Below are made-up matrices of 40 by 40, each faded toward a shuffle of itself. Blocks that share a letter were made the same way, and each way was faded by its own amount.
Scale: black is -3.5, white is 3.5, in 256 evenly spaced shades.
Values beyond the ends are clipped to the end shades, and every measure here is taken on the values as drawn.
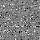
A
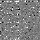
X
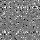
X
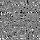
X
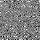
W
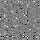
X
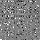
X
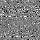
W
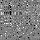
X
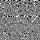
W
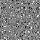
X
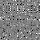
X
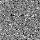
W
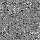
A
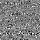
W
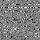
W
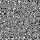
W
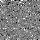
A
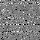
W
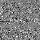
W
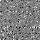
A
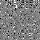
X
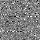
W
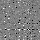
X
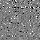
X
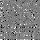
X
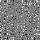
X
